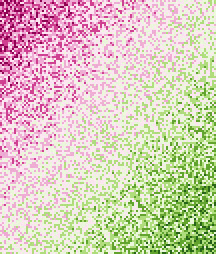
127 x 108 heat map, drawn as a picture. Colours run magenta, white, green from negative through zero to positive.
Ninth with the lowest average: top left. Slope: up to the bottom right. Mirror symmetry: none. Odd rows or columns: none. Ninth with the highest average: bottom right.
